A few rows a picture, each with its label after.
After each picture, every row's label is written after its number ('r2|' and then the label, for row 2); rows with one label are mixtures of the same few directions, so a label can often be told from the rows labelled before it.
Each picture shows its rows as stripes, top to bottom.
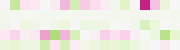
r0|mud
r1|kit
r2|mud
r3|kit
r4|kit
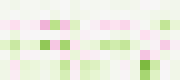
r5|mud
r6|kit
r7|kit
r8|mud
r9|kit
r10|mud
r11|mud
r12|mud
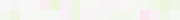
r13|kit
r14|mud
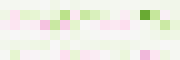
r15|kit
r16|mud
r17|kit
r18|kit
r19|kit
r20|mud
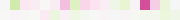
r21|mud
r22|kit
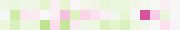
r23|kit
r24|mud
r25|kit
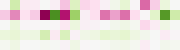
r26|mud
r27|kit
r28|mud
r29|kit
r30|mud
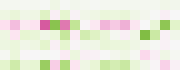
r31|kit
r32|kit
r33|kit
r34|mud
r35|kit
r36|mud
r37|kit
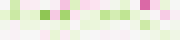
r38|mud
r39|kit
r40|mud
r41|kit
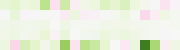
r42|kit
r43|mud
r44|kit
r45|kit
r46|mud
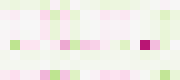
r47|kit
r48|kit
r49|kit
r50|kit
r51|mud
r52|mud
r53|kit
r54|kit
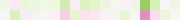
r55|mud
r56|mud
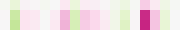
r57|mud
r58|mud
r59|mud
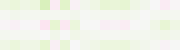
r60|kit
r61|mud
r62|kit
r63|kit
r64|kit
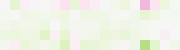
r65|mud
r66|mud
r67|kit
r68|kit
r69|mud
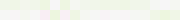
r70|kit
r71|kit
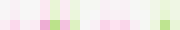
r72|kit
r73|kit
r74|kit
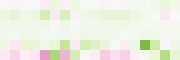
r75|kit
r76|kit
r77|kit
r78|mud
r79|mud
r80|kit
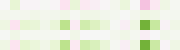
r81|mud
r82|mud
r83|mud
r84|mud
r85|mud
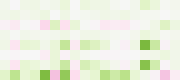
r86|mud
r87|kit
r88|kit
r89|mud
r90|mud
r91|kit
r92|mud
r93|kit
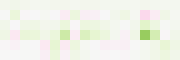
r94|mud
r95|mud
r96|mud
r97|mud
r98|kit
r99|kit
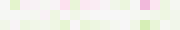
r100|mud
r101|kit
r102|mud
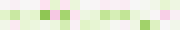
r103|kit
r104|kit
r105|mud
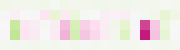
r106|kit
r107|kit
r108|mud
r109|mud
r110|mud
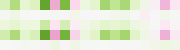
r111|kit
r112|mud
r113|kit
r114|kit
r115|kit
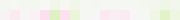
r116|kit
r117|kit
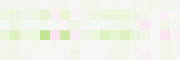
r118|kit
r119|kit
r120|mud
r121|kit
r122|mud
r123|mud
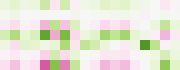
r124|kit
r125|mud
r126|kit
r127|kit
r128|mud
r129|kit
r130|kit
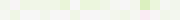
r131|mud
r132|mud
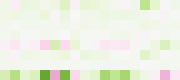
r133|mud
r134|kit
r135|mud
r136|mud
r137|kit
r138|mud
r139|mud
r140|kit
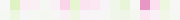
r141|mud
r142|mud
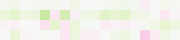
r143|mud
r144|kit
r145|kit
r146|mud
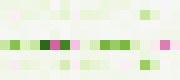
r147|kit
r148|mud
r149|mud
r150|kit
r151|kit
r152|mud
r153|mud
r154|kit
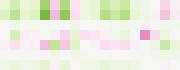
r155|kit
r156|kit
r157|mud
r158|mud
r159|kit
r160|kit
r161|kit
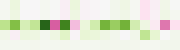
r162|mud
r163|mud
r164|kit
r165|mud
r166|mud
